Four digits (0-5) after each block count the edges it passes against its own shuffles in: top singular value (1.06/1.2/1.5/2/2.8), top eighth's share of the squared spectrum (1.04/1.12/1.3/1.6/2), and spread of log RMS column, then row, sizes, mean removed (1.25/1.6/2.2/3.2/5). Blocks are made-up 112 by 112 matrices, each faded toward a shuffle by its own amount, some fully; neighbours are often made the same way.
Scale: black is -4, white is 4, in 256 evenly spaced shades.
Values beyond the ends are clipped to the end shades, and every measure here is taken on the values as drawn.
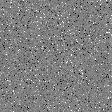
1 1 0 0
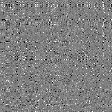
4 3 2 3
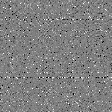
4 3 1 2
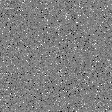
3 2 0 1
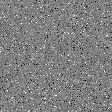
2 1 0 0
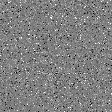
3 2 0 0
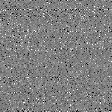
4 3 1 2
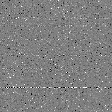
4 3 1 1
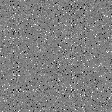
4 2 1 1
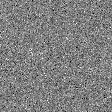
0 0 0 0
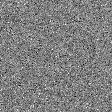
0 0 0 0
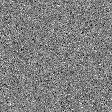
0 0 0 0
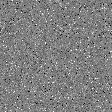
0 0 0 0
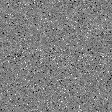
1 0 0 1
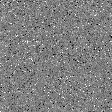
0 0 0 0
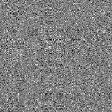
4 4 2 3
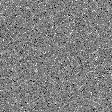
2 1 0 0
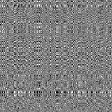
5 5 4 4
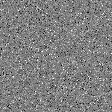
0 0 0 0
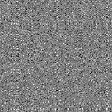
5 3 2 2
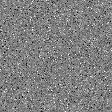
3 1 0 0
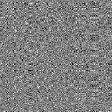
5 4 3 3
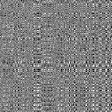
5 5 4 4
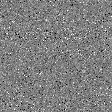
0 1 0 2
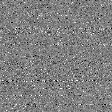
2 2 0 3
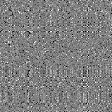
5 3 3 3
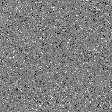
3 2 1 1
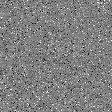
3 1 0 0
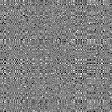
5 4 3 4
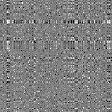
5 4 3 3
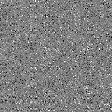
4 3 1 1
